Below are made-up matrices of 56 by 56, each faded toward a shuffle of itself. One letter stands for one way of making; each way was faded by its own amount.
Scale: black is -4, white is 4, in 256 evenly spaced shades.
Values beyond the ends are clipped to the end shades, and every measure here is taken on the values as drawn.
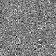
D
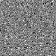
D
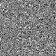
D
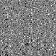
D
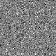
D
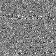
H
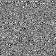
H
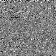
H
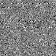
H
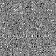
D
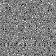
D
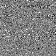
H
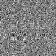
D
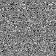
H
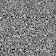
H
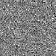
D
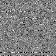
H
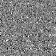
H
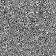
D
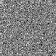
D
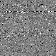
H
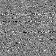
H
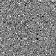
D
